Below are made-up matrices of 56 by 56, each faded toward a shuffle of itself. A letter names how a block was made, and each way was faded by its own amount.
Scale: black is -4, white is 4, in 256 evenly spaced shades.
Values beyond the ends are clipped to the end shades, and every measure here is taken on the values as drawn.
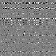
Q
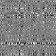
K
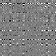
Q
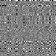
K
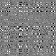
Q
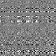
K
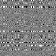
K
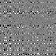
Q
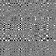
Q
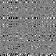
Q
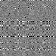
K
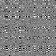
Q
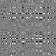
Q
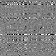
K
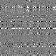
Q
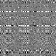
K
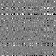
Q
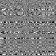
K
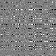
Q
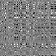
Q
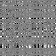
Q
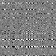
K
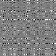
Q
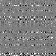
Q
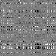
Q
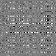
Q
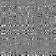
Q
